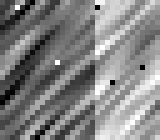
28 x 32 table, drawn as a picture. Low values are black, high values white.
Streaks slant up to the right. The values follow a bell shape. On average the colour sits 50% of the way up the scale. Five lone cells stand out: two far higher and three far lower than their neighbours. The right part is higher, past a seam about 60% of the way across.
